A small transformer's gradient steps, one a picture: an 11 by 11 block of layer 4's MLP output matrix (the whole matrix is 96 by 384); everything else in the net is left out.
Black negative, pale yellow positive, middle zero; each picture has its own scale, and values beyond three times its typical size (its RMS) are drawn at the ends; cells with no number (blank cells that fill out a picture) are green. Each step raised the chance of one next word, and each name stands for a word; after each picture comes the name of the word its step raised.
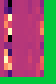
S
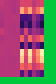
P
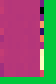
S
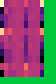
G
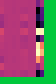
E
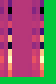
S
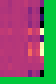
E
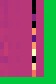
E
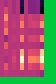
S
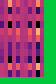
G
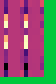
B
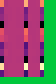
G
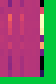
B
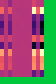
P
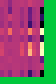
E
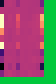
B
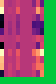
P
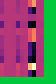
G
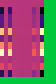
E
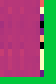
P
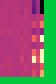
S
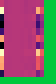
P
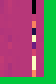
S
